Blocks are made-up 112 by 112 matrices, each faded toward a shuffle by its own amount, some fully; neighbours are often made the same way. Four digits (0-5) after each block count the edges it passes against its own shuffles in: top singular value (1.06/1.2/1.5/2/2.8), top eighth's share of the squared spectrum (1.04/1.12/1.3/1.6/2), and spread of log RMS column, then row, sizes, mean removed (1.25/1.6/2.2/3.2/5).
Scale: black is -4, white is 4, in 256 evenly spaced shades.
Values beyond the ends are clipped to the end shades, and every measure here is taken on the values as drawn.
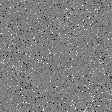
0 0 0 0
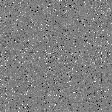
1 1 1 0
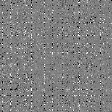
3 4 3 3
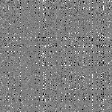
2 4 4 3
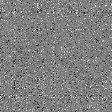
2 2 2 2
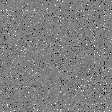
2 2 1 1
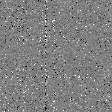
2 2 2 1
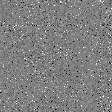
2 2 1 1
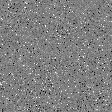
0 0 0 0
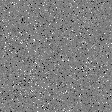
0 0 0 0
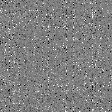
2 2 2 1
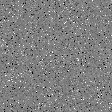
0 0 0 0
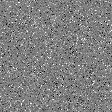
2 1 0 0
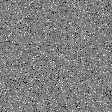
1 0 0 0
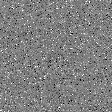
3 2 0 0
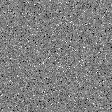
2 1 0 0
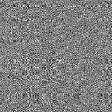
5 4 3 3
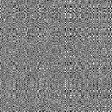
5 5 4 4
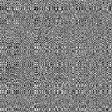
5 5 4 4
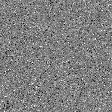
2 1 0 0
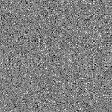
4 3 1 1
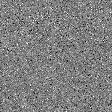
2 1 0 0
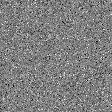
2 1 0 0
